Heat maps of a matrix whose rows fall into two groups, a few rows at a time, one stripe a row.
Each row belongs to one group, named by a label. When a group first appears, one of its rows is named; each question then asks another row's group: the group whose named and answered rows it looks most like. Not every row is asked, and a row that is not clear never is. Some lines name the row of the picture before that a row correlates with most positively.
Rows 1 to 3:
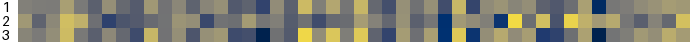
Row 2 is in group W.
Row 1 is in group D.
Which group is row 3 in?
D
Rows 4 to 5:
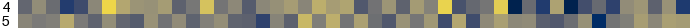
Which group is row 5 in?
D
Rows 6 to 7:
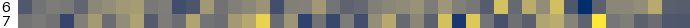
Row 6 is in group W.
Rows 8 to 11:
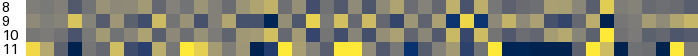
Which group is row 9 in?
D
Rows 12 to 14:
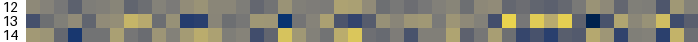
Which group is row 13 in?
W
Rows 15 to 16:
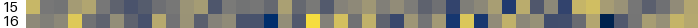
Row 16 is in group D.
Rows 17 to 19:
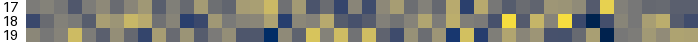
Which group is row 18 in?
W
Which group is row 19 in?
D
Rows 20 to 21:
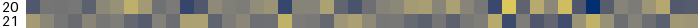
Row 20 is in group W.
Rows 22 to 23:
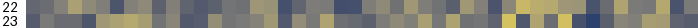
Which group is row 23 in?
W
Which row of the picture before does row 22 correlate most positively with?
20
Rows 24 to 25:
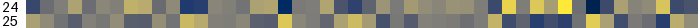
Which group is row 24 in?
W
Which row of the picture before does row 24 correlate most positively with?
23
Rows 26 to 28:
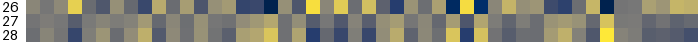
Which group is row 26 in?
D
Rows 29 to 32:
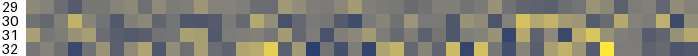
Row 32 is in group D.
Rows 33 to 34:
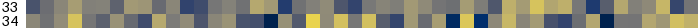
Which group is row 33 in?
W
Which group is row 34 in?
D
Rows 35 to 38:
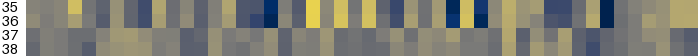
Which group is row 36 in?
D
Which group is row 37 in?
W
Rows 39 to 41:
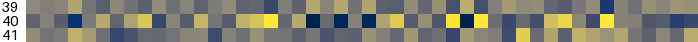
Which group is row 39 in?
D
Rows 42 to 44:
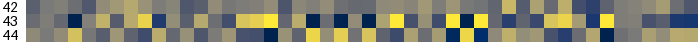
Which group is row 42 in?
W
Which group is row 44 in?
D
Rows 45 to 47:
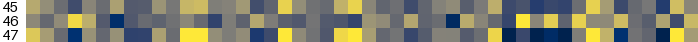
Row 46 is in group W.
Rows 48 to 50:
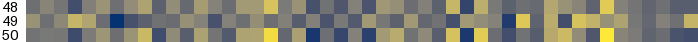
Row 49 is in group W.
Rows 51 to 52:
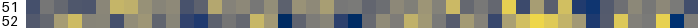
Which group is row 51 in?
W
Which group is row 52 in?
W
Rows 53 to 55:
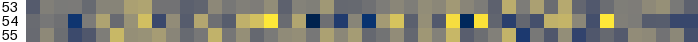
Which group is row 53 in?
W
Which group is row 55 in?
W
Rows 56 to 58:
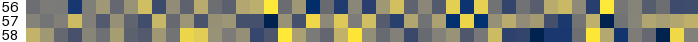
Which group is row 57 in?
D
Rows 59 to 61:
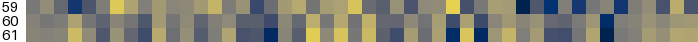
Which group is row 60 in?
D
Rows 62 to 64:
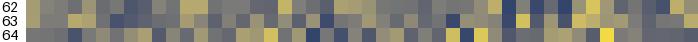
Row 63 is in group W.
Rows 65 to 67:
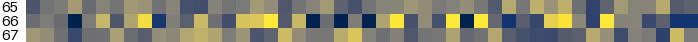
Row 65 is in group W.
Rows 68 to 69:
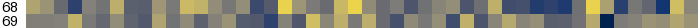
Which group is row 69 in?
D
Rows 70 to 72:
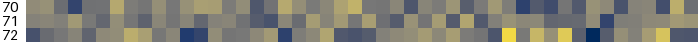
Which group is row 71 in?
D
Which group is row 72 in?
W
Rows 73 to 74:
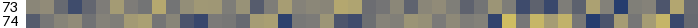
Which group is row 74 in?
W
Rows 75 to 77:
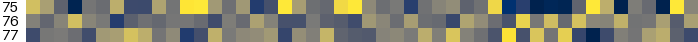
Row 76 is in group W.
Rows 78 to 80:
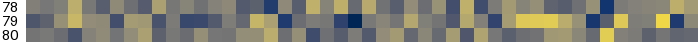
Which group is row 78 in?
D
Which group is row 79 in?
W
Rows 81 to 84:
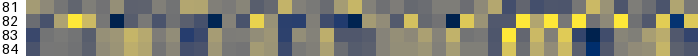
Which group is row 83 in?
W
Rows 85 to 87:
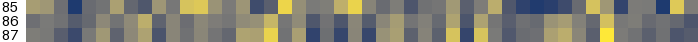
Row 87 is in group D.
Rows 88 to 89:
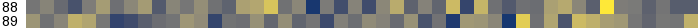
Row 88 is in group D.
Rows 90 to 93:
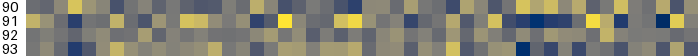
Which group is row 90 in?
W
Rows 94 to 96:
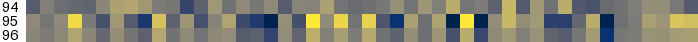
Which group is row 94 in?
W
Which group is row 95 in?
D
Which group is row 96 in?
D
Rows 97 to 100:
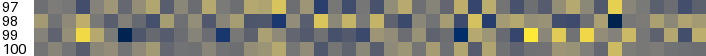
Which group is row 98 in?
D
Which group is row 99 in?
W
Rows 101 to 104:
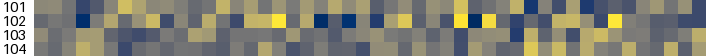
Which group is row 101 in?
W
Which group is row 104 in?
W
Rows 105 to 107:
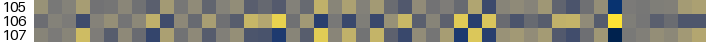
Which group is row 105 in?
D
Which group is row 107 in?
D
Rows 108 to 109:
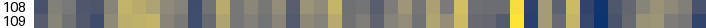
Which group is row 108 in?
W
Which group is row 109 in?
W
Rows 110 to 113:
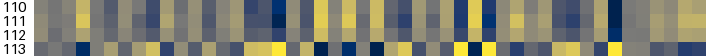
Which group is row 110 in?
D
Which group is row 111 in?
D
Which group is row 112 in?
D
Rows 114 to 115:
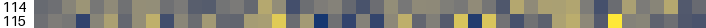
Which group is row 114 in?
W
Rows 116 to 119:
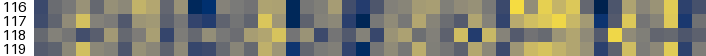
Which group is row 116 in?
W
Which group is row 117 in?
W
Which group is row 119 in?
W
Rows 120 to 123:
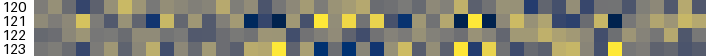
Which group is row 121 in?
D
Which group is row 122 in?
W
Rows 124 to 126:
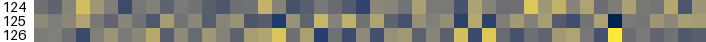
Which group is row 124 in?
W
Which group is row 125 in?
D
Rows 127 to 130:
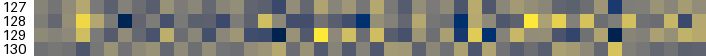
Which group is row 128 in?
W
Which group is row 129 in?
D
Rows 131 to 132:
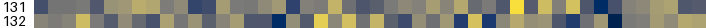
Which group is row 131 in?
W
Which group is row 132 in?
D
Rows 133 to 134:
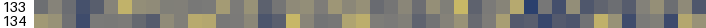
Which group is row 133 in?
W
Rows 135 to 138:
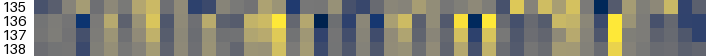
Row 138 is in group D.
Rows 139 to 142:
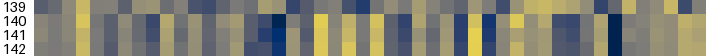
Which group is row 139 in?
W
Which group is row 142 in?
D
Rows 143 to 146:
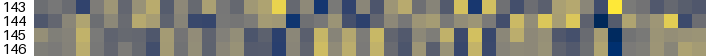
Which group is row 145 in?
D
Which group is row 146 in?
D
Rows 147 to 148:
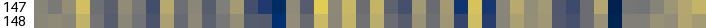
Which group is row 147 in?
D
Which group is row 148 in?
D
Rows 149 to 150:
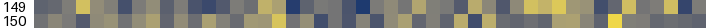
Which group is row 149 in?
W
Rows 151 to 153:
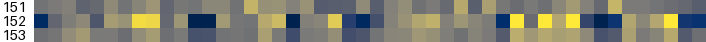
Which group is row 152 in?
W
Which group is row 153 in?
W
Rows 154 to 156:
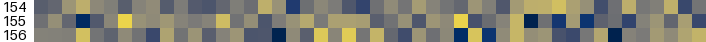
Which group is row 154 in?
W
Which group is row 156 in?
D
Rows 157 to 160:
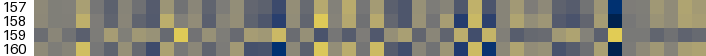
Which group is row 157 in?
D
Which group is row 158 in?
D
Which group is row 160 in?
D
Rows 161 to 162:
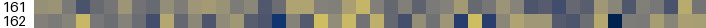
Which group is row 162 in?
D
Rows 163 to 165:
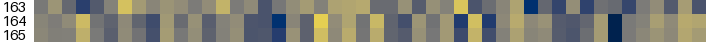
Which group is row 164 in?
D
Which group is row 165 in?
D
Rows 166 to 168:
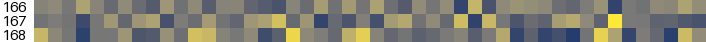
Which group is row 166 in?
D
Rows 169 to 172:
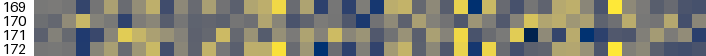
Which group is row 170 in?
W
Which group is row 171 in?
W
